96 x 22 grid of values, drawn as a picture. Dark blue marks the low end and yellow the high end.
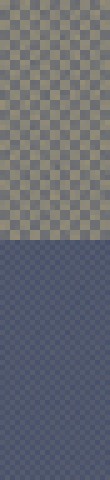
The table splits into 2 rows of 1 panel. Panel 1,1: middling, checkered. Panel 2,1: low, checkered, faint in contrast.
